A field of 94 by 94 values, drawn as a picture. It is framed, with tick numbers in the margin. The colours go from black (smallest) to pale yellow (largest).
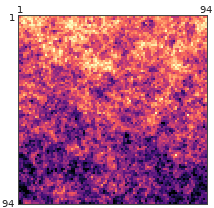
Odd rows or columns: none. Average level on the scale: 50%. Slope: up to the top. Grain: blotchy.
